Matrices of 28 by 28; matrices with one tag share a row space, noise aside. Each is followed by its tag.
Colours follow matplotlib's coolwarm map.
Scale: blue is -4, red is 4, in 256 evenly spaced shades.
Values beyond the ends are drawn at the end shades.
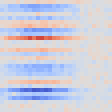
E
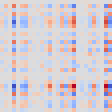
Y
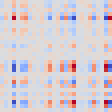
Y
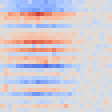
E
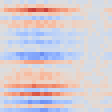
E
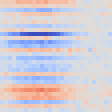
E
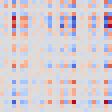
Y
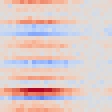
E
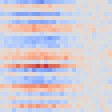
E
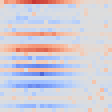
E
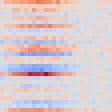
E
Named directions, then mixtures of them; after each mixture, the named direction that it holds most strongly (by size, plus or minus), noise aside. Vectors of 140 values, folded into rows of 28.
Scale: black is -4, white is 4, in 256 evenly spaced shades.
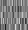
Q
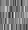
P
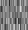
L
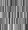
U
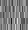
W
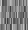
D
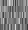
Q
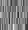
U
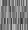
D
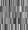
L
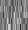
W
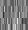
W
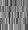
U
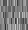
W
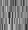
U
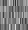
Q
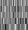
Q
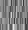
U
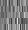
W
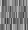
D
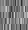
P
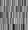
U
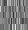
D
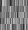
D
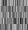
D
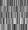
D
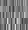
W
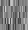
U
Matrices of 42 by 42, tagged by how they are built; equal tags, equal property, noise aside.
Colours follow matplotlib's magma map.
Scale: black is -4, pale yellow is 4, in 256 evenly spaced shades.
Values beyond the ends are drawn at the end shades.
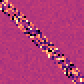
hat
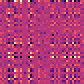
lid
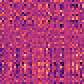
lid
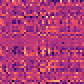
lid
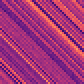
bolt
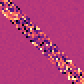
hat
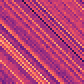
bolt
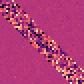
hat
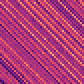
bolt
